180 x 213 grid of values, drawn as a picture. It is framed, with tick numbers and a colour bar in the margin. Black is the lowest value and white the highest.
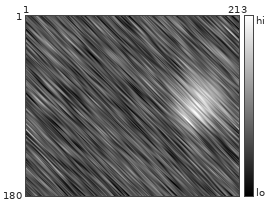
Odd rows or columns: none. Grain: diagonal, down to the right. Ninth with the highest average: middle right. Bumps: one, in the middle right.
